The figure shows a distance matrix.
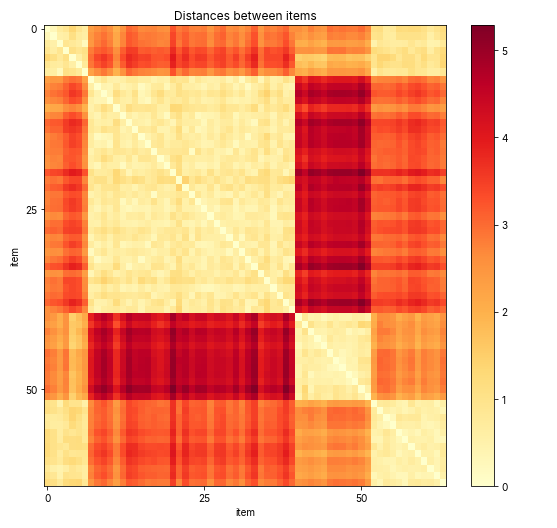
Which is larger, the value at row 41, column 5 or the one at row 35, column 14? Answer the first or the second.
the first
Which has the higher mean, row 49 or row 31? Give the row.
49
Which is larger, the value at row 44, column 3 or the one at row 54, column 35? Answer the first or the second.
the second
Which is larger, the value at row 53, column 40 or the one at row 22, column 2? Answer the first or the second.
the second
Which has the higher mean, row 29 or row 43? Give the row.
43
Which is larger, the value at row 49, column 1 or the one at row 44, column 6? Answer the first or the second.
the first
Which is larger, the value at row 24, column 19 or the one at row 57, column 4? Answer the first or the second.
the second
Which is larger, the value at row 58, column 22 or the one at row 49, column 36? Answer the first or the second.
the second
